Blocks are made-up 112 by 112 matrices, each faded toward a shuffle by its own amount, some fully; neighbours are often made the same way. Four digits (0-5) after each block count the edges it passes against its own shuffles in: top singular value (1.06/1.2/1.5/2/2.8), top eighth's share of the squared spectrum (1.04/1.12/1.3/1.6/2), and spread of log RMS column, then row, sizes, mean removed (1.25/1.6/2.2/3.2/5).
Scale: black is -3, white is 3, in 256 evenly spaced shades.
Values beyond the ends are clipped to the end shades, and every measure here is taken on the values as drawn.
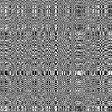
5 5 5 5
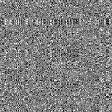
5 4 2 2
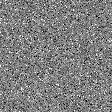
1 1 0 0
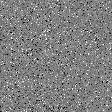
2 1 0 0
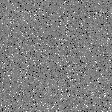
2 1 0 0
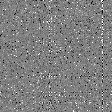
4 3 2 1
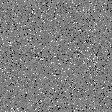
2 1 0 0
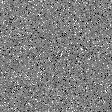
0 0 0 0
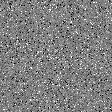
0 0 0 0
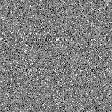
3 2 0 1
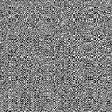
5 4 3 3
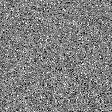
3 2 0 0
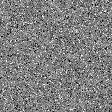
0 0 0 0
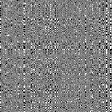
5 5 4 3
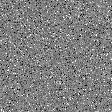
0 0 0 0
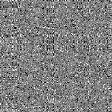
4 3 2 2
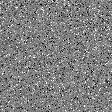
2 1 0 0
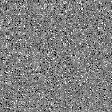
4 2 2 1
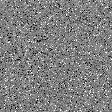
2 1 0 0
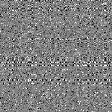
5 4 2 3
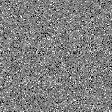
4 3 1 1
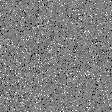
1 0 0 0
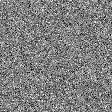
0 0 0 0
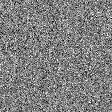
1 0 0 0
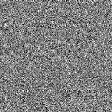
4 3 2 2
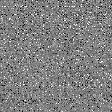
4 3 1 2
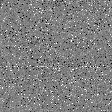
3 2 0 1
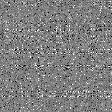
4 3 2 3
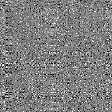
4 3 2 3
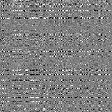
5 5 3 4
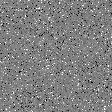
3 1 0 0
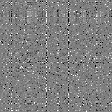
5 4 2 2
